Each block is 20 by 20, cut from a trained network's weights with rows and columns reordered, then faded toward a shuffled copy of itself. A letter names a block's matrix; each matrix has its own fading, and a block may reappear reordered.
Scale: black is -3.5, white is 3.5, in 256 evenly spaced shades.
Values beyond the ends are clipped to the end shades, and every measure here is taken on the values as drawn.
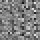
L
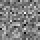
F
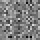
L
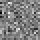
L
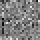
F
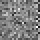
L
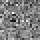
L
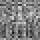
L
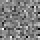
F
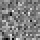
F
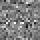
F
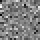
F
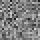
L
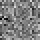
L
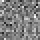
F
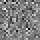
F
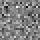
F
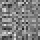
L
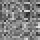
L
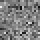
F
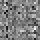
L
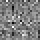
F
